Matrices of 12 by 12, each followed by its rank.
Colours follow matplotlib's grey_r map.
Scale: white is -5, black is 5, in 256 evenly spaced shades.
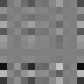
one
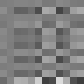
one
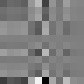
one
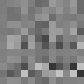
two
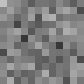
full rank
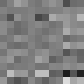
two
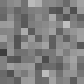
full rank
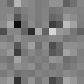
two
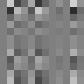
one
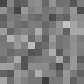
full rank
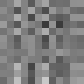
two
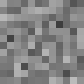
full rank
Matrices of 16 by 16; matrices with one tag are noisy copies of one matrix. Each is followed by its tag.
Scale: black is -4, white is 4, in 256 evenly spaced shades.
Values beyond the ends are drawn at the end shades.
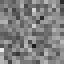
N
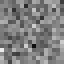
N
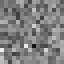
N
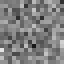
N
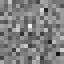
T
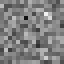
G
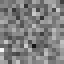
N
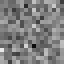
N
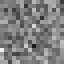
N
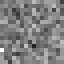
N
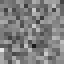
N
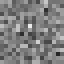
T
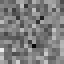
N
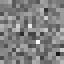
T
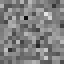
G
